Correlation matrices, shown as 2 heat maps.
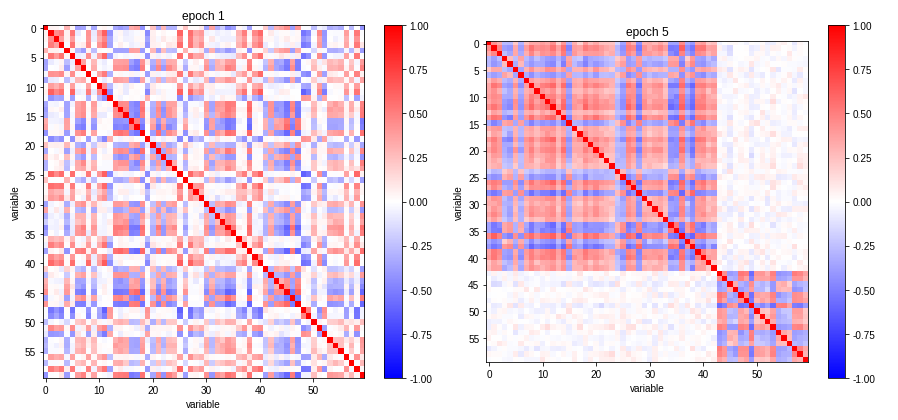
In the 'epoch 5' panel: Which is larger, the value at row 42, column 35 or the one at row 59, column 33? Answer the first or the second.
the second
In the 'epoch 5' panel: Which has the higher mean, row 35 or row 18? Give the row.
18
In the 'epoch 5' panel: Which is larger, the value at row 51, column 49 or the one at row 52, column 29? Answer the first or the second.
the second
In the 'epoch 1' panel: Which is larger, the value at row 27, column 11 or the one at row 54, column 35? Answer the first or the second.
the first
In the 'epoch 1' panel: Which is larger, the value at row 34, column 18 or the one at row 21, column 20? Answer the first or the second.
the first
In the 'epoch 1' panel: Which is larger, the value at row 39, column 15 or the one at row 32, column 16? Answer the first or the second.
the first
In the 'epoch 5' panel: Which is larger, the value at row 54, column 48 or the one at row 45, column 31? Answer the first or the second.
the second
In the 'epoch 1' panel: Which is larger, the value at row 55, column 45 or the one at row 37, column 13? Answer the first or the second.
the second
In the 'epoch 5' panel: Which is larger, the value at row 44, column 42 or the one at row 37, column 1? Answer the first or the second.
the first
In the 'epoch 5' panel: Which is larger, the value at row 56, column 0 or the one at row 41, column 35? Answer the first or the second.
the first
